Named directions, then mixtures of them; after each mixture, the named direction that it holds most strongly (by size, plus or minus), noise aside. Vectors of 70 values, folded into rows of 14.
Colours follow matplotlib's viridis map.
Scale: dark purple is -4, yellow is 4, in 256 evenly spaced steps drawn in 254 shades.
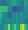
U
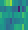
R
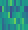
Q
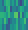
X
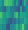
R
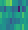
R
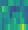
U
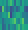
Q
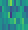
Q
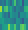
U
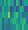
Q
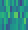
X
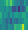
R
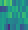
U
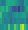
U
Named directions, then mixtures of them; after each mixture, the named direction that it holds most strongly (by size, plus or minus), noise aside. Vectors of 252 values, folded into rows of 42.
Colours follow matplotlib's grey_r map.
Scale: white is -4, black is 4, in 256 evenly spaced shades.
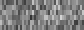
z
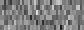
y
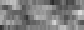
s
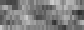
s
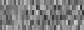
z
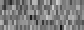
y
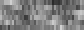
s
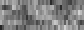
s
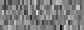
y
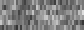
z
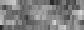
s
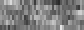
s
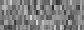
y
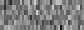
y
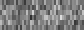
z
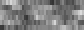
s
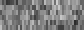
z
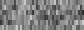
z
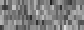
y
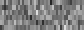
y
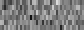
y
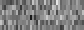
z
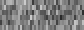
z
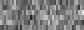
z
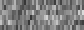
z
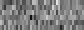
z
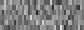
y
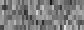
y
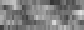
s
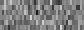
y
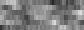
s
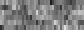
s
